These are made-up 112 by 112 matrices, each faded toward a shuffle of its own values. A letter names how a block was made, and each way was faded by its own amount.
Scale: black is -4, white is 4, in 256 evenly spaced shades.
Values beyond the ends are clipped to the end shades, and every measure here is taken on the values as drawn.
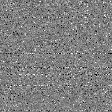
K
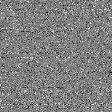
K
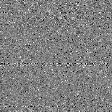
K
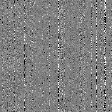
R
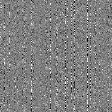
R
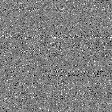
K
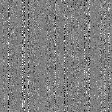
R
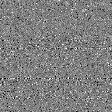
K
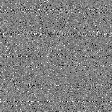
K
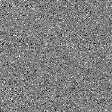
K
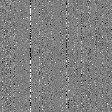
R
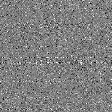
K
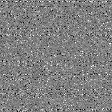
K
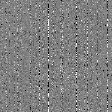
R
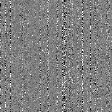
R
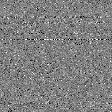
K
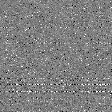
K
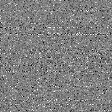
K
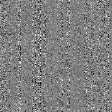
R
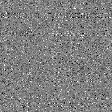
K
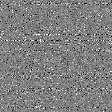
K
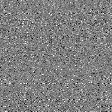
K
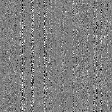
R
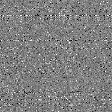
K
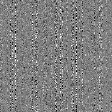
R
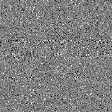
K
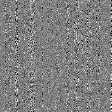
R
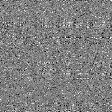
K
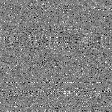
K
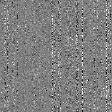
R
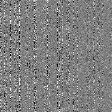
R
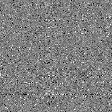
K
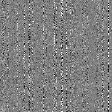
R
